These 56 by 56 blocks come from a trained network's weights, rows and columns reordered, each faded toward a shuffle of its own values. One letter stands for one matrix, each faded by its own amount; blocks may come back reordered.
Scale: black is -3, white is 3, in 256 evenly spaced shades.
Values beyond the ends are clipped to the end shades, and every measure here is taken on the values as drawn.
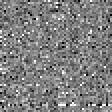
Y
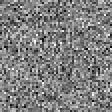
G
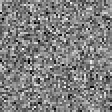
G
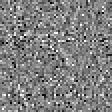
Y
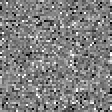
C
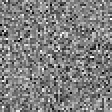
G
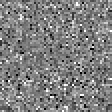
C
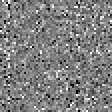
C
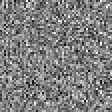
G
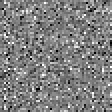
C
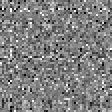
Y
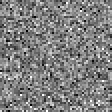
G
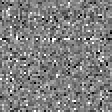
Y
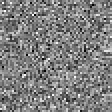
G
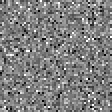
C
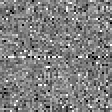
Y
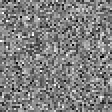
G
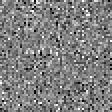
C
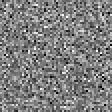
G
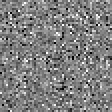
C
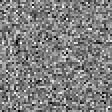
G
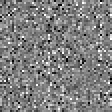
C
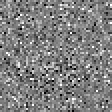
C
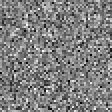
G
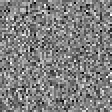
G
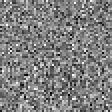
G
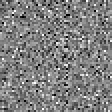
C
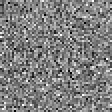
G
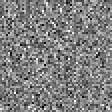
G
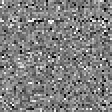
Y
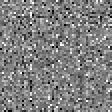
C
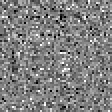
Y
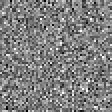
G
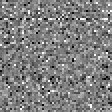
Y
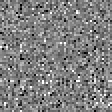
Y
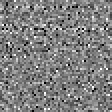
Y
